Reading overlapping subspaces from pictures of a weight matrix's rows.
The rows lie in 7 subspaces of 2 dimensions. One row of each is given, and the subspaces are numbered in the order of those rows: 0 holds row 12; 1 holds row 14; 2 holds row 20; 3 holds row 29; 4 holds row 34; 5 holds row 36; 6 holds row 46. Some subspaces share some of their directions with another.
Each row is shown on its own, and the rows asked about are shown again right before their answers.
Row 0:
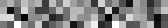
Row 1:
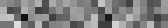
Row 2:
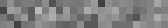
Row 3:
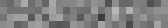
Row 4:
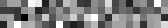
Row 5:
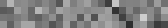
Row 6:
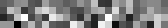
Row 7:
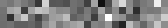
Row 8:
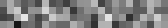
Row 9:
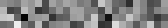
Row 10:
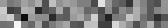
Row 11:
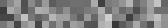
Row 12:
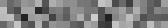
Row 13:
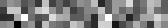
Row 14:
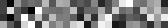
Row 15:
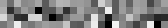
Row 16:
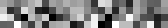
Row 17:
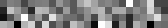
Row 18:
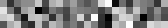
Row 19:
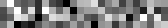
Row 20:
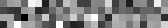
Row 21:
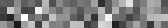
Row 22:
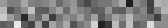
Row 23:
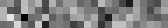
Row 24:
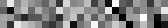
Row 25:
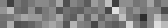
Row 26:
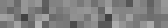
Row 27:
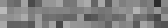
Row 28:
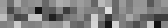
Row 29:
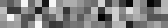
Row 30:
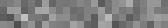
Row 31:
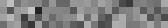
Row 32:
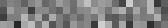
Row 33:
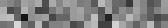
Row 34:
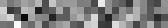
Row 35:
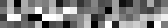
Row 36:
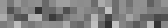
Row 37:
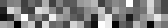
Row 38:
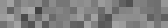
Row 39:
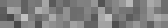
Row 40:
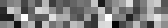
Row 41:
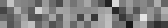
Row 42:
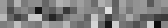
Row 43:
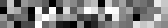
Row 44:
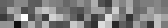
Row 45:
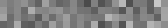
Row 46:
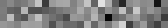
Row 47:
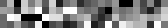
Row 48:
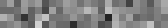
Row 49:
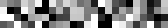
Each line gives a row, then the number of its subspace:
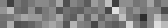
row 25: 0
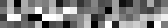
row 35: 5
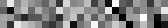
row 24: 0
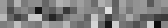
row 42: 5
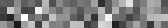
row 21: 1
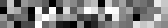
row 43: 4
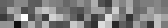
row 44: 3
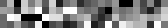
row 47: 5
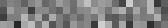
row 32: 6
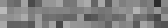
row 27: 2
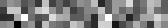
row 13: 1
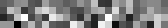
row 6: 3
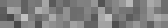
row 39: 3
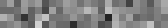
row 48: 4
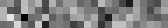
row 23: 5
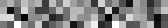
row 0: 0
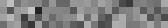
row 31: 1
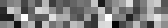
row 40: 2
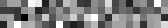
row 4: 2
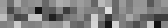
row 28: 5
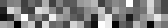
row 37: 6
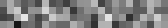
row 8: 1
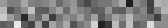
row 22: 6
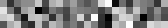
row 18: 0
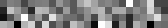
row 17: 6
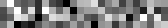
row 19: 1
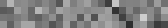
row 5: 0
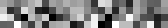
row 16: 3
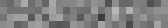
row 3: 3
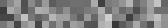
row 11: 2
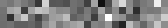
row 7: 6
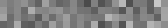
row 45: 6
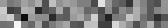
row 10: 4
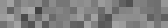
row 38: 1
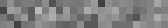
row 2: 4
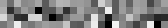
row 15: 5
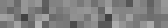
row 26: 4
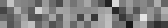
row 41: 0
